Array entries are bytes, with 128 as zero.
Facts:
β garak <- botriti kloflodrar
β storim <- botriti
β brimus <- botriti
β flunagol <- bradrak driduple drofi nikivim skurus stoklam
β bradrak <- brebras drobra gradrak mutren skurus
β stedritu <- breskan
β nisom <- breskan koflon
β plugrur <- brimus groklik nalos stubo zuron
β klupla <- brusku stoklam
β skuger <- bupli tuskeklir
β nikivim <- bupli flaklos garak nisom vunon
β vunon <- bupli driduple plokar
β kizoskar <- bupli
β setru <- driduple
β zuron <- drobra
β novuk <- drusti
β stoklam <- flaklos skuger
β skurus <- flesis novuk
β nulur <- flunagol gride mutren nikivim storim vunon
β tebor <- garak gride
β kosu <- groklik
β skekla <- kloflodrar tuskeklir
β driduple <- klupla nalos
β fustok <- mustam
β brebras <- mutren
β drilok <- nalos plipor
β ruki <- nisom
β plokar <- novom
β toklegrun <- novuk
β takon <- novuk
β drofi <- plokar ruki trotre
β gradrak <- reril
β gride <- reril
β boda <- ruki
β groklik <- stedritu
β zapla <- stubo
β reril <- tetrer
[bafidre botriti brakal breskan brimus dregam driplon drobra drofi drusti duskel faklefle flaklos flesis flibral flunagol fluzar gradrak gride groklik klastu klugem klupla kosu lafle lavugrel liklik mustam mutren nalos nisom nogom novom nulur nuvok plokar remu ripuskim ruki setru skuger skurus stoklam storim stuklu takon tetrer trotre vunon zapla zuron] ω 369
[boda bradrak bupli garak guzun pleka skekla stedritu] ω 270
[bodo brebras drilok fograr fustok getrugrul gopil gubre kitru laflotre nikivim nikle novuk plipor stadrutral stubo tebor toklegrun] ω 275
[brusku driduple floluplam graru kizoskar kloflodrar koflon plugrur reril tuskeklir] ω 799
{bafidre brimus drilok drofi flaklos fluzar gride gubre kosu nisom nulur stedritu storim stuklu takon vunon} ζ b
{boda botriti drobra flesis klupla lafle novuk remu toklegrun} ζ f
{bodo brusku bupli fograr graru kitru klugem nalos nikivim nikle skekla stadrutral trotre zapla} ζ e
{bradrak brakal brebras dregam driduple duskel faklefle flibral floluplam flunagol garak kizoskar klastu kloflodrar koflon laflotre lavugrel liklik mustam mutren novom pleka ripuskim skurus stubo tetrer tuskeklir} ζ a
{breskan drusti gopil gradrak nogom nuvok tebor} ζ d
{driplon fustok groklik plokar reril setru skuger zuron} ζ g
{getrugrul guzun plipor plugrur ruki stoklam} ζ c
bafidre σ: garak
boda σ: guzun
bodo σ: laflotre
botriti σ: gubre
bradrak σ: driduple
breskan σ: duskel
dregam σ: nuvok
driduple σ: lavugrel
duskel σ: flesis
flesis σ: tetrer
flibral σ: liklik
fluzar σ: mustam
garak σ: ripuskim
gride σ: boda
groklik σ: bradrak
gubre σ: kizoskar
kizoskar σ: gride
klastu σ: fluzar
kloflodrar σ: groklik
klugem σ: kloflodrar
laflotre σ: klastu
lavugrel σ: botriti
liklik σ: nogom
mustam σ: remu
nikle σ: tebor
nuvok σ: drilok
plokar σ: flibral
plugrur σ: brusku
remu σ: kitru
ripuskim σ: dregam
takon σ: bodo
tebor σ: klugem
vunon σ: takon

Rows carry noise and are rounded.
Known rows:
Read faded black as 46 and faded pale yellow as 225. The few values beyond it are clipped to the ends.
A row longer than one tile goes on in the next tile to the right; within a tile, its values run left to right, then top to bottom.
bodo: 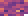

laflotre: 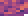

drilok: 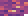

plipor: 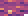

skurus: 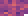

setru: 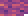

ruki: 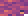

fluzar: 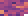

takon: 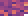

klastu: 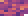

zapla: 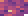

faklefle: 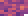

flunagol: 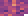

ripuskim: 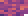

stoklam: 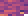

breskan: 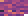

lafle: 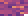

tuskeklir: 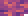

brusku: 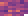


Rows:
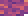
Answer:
driplon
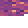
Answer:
nulur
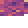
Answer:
klugem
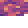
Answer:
groklik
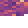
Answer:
gride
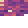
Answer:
nalos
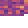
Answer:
fustok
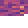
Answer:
toklegrun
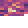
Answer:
plugrur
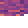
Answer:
nikivim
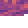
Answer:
brebras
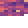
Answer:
nikle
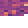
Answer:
vunon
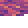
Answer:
zuron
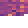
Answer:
lavugrel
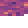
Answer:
flaklos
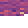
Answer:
drusti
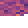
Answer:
skekla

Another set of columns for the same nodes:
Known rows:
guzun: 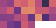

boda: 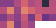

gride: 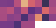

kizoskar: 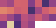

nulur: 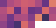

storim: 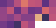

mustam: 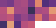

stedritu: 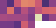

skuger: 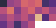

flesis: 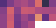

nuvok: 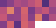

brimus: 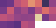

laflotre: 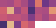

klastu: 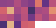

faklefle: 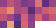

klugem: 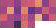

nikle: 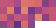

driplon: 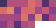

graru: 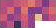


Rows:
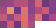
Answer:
tebor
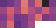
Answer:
botriti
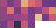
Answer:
bupli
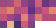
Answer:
floluplam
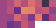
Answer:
getrugrul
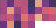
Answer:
kloflodrar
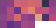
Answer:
plipor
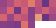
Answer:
drilok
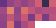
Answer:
remu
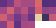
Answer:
gradrak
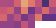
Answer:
gubre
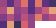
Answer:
garak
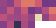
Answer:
brusku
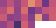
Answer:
zapla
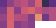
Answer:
novuk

